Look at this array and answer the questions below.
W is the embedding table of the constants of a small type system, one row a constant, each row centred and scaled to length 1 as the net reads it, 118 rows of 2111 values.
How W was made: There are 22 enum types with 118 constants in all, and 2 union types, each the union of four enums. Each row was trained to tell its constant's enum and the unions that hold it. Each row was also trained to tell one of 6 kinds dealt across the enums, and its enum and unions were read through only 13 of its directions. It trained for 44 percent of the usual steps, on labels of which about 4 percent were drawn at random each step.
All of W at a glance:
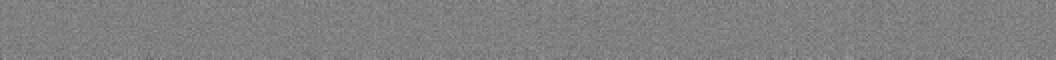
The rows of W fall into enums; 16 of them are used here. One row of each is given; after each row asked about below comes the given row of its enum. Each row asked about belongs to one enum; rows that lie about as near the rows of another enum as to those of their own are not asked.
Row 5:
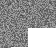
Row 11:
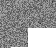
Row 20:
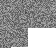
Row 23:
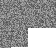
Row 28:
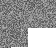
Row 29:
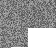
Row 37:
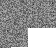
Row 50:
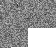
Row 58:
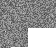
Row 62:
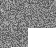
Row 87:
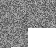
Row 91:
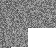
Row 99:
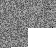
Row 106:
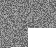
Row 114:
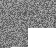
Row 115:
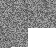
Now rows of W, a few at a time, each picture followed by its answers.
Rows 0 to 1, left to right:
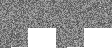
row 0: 37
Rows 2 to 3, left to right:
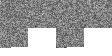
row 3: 50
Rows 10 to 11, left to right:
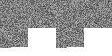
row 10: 5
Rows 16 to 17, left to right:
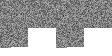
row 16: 58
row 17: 58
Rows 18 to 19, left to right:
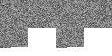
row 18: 37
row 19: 20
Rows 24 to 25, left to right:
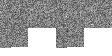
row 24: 23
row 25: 99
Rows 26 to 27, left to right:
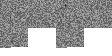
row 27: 106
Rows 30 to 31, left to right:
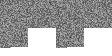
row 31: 23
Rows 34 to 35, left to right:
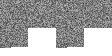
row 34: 23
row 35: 114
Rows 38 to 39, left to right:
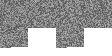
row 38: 91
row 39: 115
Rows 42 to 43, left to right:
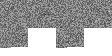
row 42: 5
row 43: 5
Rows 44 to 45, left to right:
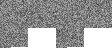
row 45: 62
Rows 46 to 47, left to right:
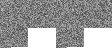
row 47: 114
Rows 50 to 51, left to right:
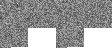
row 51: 114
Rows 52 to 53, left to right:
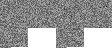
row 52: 5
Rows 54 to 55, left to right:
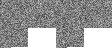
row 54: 23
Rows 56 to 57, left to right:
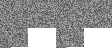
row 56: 5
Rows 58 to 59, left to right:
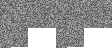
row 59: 114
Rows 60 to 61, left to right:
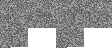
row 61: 20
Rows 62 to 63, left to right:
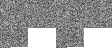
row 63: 37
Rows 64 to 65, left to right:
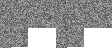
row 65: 20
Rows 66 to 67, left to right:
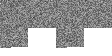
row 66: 91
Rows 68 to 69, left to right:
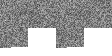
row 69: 62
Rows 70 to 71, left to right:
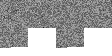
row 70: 29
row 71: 23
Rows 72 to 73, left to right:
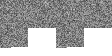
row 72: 58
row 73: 106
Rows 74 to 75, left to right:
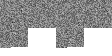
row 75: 20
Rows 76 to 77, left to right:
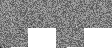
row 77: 106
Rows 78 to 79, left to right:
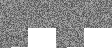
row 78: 114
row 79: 91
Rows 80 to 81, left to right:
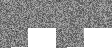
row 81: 37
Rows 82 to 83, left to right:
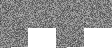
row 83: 106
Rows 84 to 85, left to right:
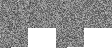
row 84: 20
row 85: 20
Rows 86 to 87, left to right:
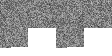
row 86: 91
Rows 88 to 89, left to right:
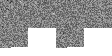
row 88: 62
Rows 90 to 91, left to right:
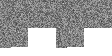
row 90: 115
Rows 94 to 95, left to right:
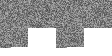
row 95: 5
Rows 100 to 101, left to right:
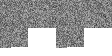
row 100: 50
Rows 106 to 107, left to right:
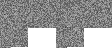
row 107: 91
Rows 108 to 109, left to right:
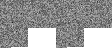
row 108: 58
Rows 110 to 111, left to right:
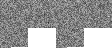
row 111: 114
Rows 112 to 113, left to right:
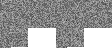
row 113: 91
